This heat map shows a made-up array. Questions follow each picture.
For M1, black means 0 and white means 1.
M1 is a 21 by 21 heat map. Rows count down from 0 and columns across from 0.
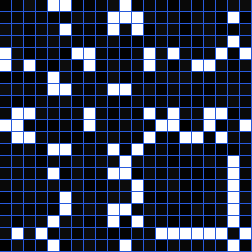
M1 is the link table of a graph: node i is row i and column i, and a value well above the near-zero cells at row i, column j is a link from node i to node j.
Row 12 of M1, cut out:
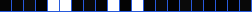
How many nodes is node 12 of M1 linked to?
4
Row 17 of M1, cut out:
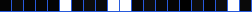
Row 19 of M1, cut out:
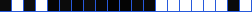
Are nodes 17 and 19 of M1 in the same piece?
yes
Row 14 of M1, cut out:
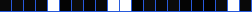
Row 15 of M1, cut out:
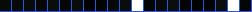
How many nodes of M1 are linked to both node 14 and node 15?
1
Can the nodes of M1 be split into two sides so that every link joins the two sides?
yes
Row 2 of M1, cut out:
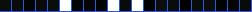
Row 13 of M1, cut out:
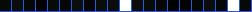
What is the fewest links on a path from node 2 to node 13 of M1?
4
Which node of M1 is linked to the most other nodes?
node 19
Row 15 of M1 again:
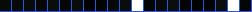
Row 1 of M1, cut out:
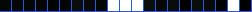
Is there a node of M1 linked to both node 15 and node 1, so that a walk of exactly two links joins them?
yes
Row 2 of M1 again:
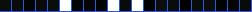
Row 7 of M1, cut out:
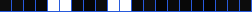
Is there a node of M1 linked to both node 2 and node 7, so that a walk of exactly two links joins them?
yes
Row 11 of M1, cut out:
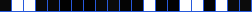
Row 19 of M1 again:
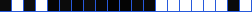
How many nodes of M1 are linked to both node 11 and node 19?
4
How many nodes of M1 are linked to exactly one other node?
2
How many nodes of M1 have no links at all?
1
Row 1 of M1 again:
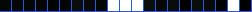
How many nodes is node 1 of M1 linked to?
4
